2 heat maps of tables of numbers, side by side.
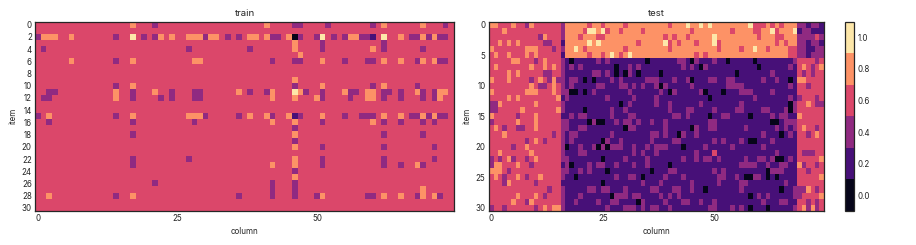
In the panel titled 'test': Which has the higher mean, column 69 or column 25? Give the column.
69
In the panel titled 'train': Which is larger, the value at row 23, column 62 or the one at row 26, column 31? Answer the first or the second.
the second
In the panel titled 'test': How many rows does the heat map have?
31
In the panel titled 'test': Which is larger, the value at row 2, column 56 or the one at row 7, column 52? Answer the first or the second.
the first
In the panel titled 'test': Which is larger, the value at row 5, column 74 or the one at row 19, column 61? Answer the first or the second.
the first
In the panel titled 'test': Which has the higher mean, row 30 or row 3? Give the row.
3
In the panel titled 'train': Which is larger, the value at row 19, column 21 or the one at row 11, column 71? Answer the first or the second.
the first
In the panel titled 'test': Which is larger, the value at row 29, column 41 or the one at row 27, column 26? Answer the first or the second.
the second
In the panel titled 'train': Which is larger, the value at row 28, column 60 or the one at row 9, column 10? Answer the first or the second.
the second
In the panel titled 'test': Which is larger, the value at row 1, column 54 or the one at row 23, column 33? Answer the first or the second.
the first
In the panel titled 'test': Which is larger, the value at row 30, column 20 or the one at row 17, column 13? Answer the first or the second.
the second
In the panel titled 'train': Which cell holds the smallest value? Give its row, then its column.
2, 46
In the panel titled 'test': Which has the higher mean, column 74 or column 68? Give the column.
74
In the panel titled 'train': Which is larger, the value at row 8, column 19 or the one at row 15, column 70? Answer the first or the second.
the first
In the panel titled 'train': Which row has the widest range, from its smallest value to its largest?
2
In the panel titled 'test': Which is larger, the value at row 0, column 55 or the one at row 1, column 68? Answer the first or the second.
the second
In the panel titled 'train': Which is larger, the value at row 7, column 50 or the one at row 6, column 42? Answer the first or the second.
the first
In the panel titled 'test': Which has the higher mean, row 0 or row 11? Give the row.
0
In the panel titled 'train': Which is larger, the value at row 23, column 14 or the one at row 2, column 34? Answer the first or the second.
the first
